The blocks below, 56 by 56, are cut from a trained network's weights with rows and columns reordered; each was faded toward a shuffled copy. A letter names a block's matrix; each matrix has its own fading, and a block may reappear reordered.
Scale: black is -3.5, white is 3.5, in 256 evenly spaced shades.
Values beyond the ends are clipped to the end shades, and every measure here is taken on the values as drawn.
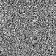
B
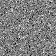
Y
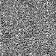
B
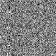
B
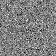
Y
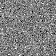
Y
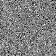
Y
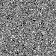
Y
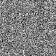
B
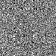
B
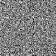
B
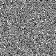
Y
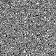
Y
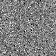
Y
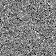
Y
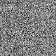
B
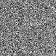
B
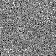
Y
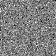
Y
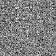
B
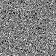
Y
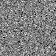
Y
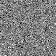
Y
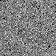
Y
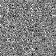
B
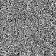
B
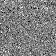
Y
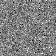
Y
